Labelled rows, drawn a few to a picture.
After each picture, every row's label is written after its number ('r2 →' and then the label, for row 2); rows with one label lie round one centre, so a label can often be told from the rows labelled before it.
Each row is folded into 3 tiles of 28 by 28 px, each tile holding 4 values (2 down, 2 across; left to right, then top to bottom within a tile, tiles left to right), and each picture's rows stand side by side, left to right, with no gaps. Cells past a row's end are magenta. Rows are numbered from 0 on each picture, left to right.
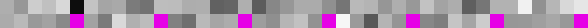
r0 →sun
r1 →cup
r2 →cup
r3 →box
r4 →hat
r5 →cup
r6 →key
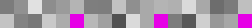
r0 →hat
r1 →hat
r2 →cup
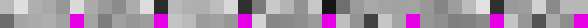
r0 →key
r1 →sun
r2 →sun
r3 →sun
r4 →hat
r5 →sun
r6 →hat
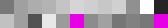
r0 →hat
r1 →sun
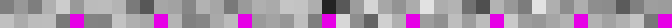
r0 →box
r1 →cup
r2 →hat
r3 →sun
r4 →hat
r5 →cup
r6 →hat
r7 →box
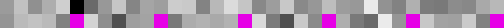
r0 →sun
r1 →hat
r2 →key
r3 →hat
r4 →hat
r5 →box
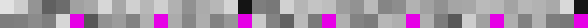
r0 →cup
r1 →key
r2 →sun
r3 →hat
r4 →hat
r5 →hat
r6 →sun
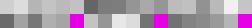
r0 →key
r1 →box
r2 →key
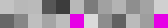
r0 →cup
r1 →hat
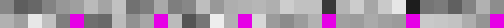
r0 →box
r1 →cup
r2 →hat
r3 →sun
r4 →sun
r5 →box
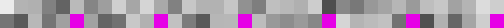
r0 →cup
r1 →hat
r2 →hat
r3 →sun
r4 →box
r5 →key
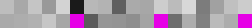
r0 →sun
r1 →key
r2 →key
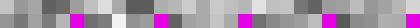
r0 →cup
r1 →cup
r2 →key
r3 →cup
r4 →key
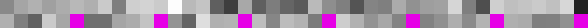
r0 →hat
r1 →key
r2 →cup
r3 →box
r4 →box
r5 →cup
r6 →sun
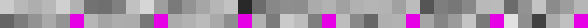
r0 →key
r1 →box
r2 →sun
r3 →box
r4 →hat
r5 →box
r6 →hat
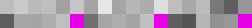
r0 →key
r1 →key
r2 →cup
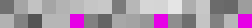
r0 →hat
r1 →key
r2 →cup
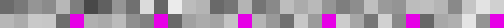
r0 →box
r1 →box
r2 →cup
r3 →hat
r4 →hat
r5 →key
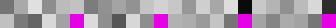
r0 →hat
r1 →hat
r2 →sun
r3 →sun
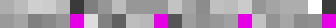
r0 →sun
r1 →hat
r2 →key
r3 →sun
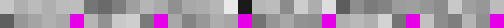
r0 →key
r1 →box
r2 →sun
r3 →key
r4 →box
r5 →hat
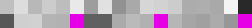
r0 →key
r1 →key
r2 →sun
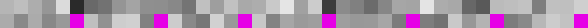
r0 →sun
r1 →box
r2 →hat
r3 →sun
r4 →box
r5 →cup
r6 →key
